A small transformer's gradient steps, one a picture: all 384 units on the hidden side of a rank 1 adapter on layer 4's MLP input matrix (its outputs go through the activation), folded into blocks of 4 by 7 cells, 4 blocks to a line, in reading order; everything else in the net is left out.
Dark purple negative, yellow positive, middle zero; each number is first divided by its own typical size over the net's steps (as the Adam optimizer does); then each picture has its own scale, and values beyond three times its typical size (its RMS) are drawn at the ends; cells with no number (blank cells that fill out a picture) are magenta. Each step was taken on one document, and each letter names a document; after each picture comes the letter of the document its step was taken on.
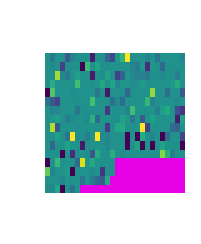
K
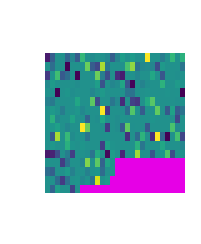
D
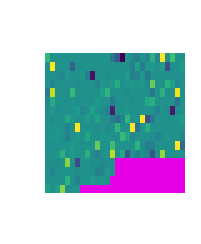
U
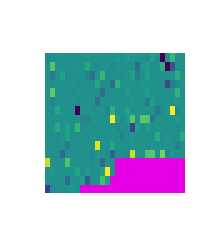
U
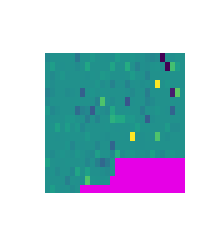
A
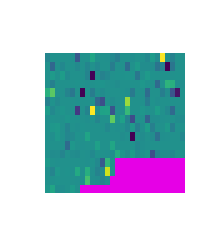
A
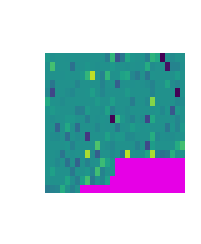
U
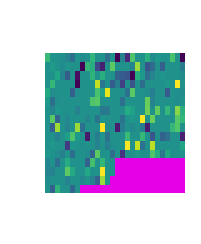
K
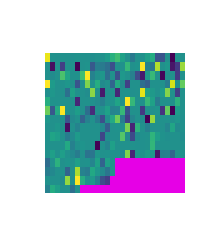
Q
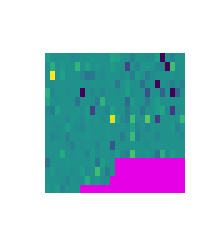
A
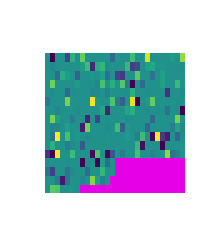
D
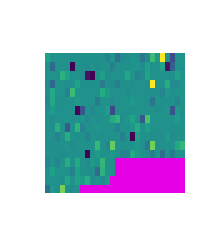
U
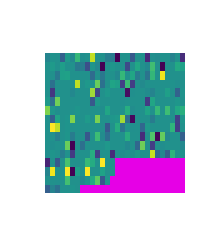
K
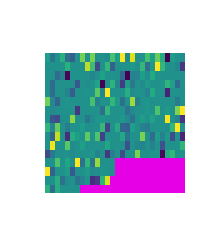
K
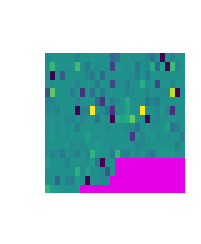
A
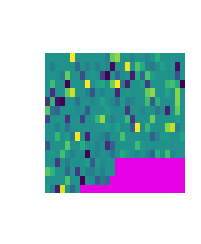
Q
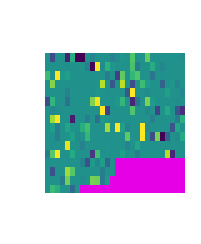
D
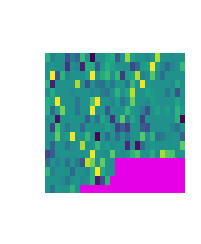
K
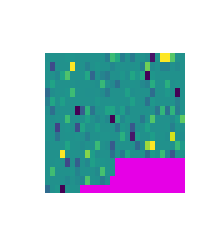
U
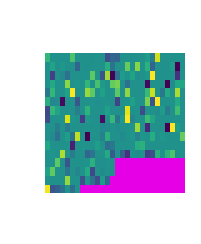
Q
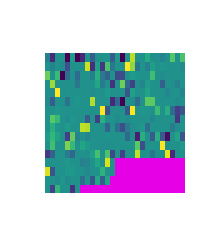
D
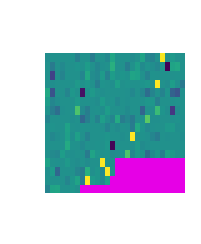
A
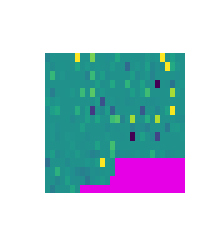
A
